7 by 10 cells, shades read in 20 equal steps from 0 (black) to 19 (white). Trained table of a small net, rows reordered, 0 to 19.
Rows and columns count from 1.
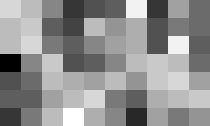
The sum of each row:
99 102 112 99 121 114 104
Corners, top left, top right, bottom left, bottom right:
16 8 4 11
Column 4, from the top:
4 5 7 6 13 14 19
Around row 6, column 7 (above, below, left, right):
11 3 9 13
